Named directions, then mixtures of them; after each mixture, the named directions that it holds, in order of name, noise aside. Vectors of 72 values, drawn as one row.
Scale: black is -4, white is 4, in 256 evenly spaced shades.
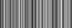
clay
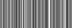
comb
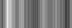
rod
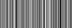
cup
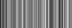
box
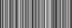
clay, cup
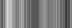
rod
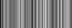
box, clay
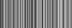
clay, cup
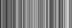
box, rod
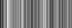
box, clay, rod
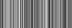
clay, comb, rod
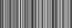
clay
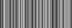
clay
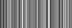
box, comb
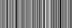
cup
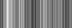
clay, rod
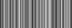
clay, cup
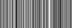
comb, cup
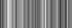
box, cup, rod
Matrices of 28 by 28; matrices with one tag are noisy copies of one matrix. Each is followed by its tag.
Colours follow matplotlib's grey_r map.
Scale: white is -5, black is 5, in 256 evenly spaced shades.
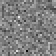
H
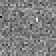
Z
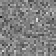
Z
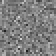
H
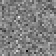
H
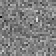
Z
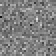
Z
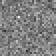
H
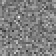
H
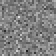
H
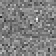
Z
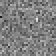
Z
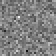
H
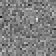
Z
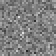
H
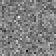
H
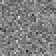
H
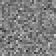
H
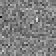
Z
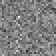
H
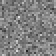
H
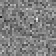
Z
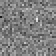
Z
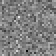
H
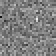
Z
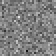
H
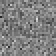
Z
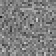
Z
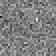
Z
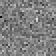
Z
